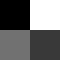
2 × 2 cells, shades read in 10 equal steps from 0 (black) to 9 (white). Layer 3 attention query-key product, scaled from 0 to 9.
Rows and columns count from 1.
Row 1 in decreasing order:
9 0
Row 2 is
4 2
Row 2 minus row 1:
4 -7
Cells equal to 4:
1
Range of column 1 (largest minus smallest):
4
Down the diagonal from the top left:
0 2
